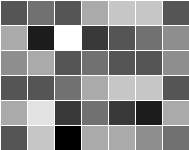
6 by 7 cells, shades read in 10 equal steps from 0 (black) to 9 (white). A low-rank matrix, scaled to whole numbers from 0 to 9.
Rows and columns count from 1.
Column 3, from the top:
3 9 3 4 2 0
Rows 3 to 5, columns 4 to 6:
4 3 3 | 6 7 7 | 4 2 1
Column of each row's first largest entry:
5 3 2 5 2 2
